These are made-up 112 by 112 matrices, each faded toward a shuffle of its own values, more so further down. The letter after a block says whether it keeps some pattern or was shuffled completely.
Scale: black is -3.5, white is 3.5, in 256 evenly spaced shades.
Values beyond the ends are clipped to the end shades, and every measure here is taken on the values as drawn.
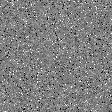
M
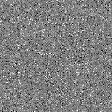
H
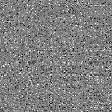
H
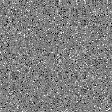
H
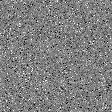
M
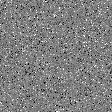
M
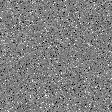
M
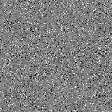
H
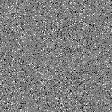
H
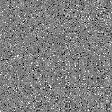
H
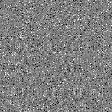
H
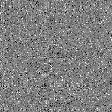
H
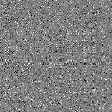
H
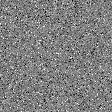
M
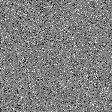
M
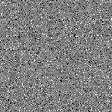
H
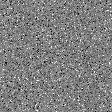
M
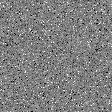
M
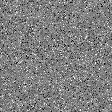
M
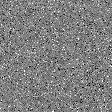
M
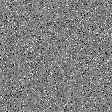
M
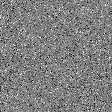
M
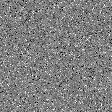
M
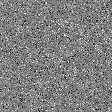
M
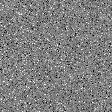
M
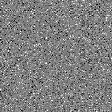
H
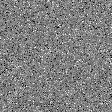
M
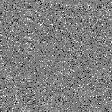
H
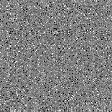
H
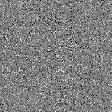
H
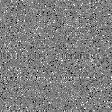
H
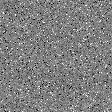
M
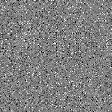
H
